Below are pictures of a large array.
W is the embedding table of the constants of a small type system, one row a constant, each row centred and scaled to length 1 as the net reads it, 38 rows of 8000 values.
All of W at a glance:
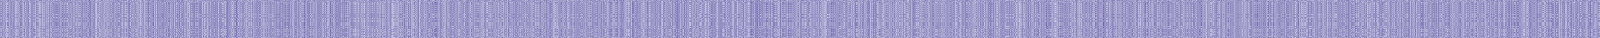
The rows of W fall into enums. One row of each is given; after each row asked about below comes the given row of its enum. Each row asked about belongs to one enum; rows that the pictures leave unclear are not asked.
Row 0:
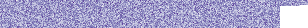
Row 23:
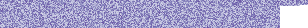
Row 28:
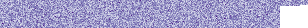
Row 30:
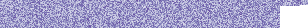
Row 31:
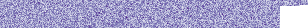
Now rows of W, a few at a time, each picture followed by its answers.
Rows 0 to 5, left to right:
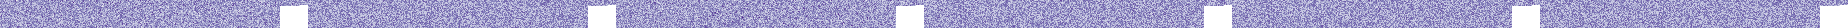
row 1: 23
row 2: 31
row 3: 30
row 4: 30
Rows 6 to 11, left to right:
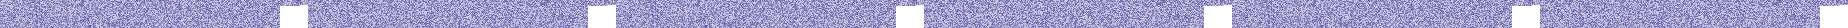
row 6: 30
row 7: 23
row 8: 30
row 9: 23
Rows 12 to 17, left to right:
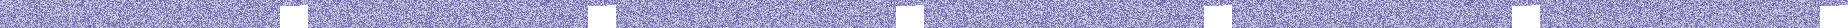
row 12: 30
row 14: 0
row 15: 23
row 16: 23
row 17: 0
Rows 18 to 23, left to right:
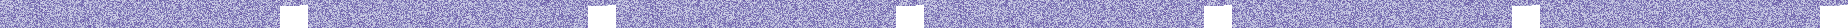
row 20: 30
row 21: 30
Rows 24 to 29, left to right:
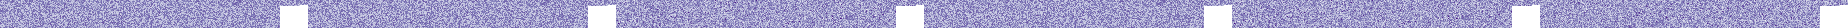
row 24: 23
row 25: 23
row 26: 28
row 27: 23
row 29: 31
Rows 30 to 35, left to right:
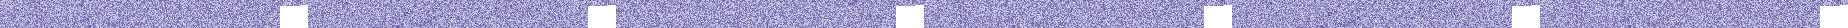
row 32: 23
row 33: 30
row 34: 31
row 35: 30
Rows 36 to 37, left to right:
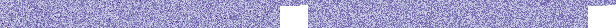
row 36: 28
